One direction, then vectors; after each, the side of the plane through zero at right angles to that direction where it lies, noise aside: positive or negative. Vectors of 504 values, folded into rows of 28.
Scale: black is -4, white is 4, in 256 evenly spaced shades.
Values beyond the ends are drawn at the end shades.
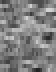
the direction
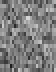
positive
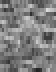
positive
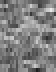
positive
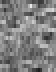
positive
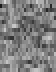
negative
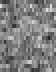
positive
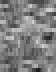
positive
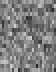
negative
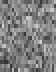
positive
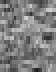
positive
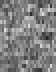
positive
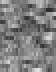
negative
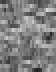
positive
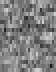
negative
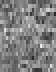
positive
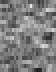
positive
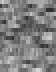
negative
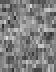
positive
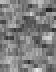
negative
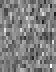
positive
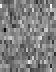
positive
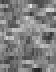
positive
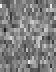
positive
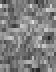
positive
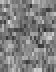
negative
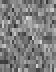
positive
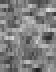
positive
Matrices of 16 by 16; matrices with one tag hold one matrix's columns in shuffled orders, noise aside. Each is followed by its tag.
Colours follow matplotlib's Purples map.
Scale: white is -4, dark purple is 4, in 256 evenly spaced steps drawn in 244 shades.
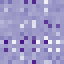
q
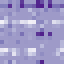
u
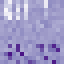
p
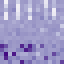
p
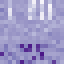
p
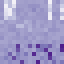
p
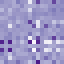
q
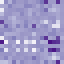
q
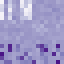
p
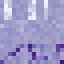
p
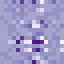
q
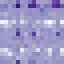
u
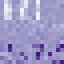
p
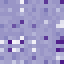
q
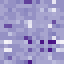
q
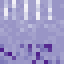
p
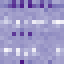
u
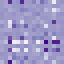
q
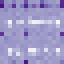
u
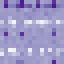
u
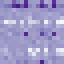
u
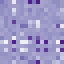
q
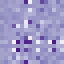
q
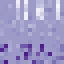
p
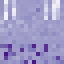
p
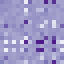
q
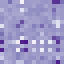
q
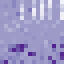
p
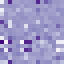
q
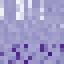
p
